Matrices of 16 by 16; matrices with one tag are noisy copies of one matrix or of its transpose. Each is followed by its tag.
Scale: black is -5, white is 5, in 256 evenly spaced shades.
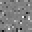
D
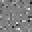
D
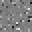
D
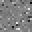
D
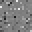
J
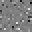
D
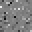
J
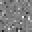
D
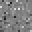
J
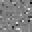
D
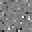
D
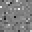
J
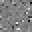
D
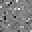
J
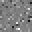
D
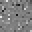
J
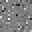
J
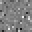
D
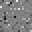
J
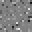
D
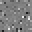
D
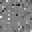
J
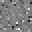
D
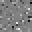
D
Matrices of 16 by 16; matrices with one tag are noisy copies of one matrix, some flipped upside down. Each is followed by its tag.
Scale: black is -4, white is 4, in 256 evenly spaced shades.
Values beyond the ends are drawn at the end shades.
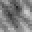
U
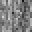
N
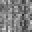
N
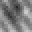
U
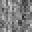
N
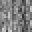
N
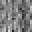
N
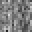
N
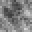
U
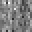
N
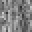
N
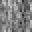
N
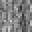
N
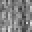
N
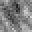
U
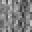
N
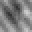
U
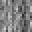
N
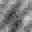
U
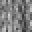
N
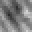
U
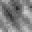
U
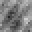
U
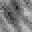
U
